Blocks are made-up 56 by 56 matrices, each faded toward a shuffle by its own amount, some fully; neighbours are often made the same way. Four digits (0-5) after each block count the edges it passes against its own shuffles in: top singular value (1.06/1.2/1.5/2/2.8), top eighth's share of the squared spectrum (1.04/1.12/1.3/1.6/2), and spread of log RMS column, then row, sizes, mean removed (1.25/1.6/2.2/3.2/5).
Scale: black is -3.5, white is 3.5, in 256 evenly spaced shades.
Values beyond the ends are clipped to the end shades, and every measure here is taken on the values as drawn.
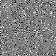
3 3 1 1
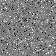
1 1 0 0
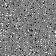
1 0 0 0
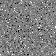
3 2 0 1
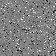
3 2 0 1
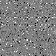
3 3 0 1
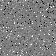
0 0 0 0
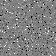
1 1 0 0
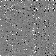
3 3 2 1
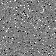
1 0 0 0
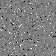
0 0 0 0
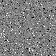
0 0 0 0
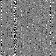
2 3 3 0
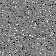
1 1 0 0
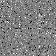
2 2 1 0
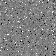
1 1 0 0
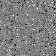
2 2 2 1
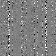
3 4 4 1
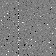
3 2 1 0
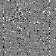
2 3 3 1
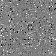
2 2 1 1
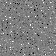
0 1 0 0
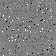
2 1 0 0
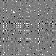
4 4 2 2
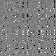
4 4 2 2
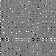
4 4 1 2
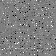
3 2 0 0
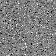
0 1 1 0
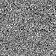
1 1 0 2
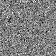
2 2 0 0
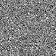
3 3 1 0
